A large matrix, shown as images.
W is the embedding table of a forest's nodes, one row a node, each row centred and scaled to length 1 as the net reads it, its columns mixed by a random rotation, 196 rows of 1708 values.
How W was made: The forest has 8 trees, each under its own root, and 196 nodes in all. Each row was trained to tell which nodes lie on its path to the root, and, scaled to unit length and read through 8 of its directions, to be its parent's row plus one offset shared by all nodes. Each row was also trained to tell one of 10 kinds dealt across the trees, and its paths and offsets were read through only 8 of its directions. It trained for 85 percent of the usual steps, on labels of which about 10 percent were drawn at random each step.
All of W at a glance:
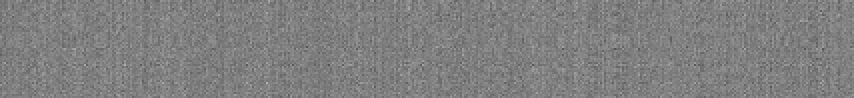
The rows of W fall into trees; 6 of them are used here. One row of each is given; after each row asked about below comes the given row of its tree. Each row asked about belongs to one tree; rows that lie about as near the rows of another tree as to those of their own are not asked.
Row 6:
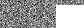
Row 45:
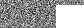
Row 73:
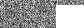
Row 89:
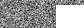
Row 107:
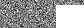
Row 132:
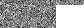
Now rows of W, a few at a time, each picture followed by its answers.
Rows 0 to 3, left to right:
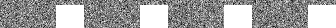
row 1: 107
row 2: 73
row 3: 107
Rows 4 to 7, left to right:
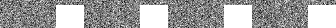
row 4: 89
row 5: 73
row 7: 107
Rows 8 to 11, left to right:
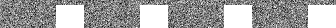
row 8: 132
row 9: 107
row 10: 73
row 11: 132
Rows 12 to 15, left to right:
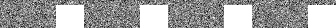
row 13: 107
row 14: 89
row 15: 73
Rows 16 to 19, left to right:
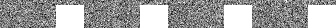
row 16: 107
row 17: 107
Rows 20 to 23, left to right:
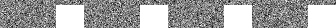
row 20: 89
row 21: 89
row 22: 45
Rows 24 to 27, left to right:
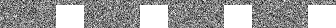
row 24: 132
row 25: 107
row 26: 132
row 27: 107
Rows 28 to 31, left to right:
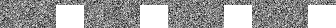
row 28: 132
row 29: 132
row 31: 132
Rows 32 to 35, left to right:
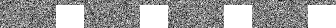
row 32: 132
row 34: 73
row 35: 107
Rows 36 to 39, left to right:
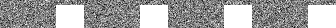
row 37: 107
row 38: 107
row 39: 132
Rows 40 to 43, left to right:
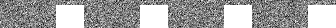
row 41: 89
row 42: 89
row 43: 107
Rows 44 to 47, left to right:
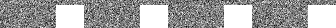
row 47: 73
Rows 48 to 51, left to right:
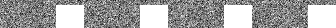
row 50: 132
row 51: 73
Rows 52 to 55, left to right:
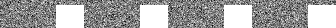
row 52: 107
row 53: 107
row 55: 89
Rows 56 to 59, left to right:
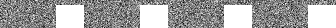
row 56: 45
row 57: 107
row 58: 89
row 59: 107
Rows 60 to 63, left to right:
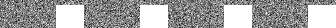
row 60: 107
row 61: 89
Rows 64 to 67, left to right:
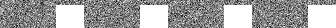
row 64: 73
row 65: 89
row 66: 73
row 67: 89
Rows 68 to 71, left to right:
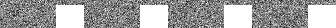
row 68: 73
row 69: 6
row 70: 73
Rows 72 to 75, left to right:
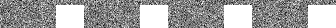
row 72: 89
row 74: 73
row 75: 89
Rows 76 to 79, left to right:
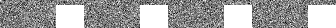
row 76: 73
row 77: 73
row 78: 107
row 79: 89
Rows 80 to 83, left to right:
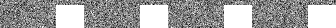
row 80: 73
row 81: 89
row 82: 107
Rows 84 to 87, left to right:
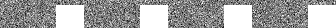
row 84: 73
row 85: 89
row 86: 73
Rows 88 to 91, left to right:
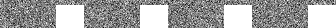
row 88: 107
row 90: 73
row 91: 107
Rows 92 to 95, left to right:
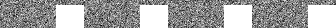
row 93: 73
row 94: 107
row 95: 73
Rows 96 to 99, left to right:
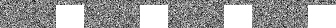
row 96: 132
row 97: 107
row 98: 132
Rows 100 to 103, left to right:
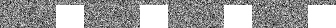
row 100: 45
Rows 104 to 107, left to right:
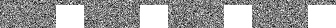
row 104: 132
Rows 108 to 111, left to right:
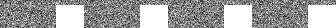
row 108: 45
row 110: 132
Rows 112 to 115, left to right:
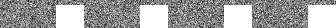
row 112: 132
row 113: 73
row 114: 132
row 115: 107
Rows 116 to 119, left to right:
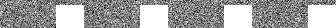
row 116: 73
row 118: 89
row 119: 89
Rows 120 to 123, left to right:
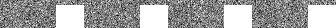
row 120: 132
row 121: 89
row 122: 73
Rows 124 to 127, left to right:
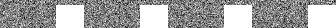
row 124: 132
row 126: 107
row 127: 89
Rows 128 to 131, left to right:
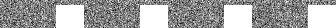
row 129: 89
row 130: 89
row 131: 73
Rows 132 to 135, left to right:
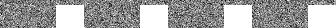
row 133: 89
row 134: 107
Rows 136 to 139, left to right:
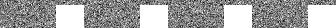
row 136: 107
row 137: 73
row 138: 107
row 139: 73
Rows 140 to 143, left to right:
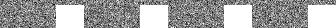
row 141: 73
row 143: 6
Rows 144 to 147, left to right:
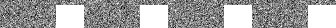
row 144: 107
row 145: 73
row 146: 89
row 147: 107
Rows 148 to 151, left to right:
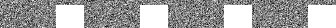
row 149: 107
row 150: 89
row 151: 89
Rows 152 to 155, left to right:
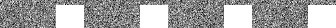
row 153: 107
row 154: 132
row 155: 132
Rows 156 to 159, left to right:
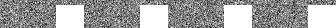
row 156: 132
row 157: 107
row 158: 107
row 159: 73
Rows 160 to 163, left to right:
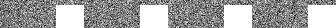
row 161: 89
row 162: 89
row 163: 73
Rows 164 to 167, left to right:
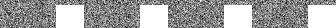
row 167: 132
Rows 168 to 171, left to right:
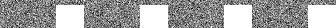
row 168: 89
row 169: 73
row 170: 89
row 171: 73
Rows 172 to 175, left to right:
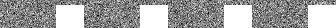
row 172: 89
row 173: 73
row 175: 107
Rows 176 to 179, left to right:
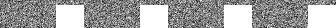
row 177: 89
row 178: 73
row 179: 107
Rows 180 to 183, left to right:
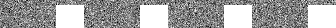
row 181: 89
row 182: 132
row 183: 45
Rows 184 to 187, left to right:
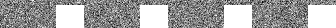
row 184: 73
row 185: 73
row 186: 89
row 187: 132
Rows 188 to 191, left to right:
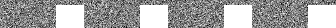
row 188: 132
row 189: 132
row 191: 89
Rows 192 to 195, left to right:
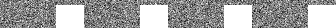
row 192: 89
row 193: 89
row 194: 73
